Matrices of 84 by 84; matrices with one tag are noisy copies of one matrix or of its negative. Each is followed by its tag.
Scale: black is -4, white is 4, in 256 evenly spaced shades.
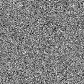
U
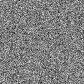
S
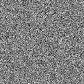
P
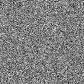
U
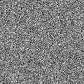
S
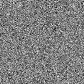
U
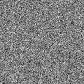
S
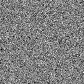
P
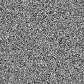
P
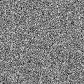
S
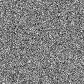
S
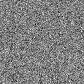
S
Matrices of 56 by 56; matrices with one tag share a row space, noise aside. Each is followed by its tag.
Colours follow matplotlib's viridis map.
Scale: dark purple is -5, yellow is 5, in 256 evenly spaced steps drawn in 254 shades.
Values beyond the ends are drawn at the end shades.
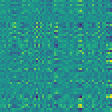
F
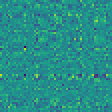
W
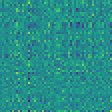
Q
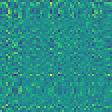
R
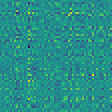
Q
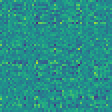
W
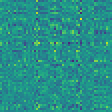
W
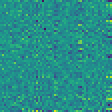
F
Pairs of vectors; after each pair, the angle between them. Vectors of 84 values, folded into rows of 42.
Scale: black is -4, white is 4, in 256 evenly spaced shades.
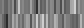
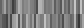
partly aligned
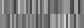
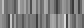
nearly parallel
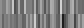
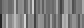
partly opposed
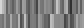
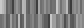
nearly parallel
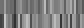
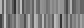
partly aligned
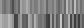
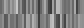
orthogonal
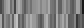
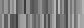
partly opposed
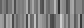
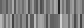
nearly parallel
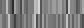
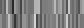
nearly parallel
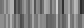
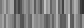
nearly parallel
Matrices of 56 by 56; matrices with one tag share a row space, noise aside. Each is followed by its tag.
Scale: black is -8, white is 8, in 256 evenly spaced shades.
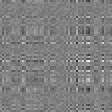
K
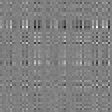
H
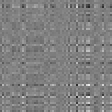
K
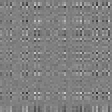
H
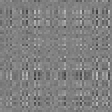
H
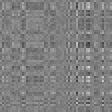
K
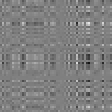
K
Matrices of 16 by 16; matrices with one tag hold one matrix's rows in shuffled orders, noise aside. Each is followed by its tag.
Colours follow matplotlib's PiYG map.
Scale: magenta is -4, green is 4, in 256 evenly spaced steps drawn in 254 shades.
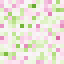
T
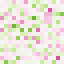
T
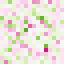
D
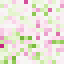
T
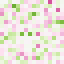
T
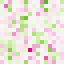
D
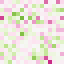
T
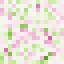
D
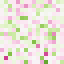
D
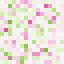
D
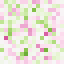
D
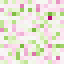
T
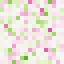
D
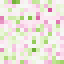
T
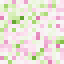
T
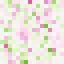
D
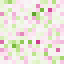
T
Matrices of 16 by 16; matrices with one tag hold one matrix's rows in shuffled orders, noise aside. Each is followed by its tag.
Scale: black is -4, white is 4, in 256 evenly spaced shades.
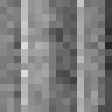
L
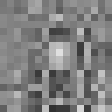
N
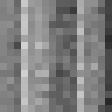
L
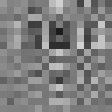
N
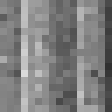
L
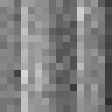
L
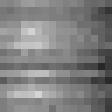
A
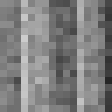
L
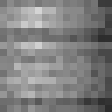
A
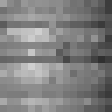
A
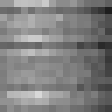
A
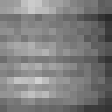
A
